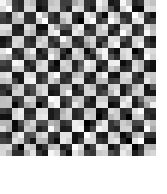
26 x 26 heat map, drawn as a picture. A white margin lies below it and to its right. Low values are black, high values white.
Slope: none. Seam: none. Histogram: two levels. Average level on the scale: 50%. Grain: checkered. Odd rows or columns: none.
